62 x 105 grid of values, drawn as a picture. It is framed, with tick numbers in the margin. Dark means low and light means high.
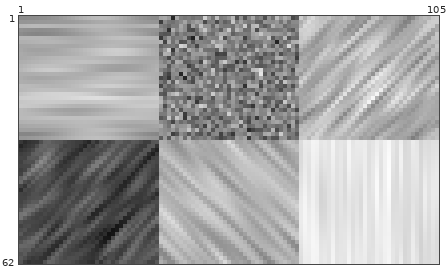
It is made of 2 by 3 panels. Panel 1,1: high, streaked across. Panel 1,2: middling, fine-grained, strong in contrast. Panel 1,3: high, slanting up to the right. Panel 2,1: low, slanting up to the right. Panel 2,2: high, slanting down to the right. Panel 2,3: very high, streaked downward, faint in contrast.
